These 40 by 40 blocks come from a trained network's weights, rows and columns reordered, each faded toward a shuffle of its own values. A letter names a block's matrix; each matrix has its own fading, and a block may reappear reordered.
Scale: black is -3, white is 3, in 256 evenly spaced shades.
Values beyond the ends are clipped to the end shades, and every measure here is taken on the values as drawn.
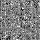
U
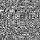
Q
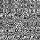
Q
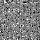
U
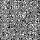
U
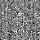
U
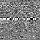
Q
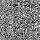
U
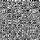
Q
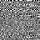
Q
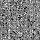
U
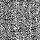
U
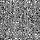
U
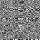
Q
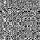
Q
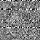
Q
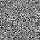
Q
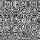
Q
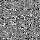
U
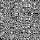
Q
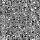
U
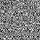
Q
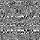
Q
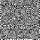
Q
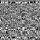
Q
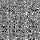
U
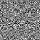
Q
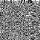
Q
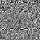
Q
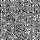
U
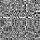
Q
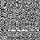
Q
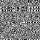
Q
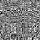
Q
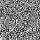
Q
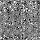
U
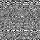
Q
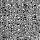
U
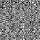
Q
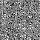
U
